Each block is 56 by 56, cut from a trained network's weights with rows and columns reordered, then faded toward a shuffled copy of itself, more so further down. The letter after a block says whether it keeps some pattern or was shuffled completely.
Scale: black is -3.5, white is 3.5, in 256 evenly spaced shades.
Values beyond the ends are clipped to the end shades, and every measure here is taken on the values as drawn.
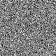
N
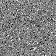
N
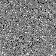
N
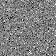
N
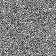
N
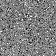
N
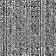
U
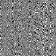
U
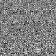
U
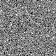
N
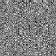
U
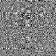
U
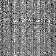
U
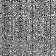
U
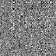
U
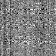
U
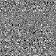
U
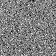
N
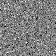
N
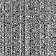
U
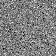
N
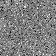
N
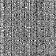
U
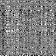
U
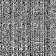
U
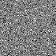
U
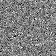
N
